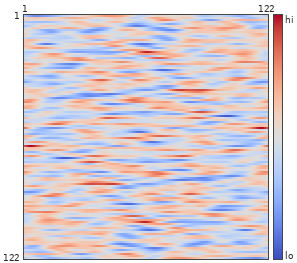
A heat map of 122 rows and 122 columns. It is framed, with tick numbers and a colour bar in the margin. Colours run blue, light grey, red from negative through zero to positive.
Symmetry: a half turn. Slope: none. Average level on the scale: 50%. Grain: streaks across.
